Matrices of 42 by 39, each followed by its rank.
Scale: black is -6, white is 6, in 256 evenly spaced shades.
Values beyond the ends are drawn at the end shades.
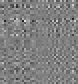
three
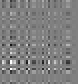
one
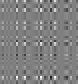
one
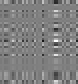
one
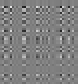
one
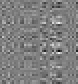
three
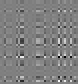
one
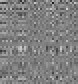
three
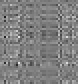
three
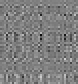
three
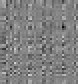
three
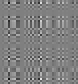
one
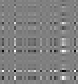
one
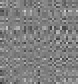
three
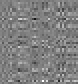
three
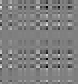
one
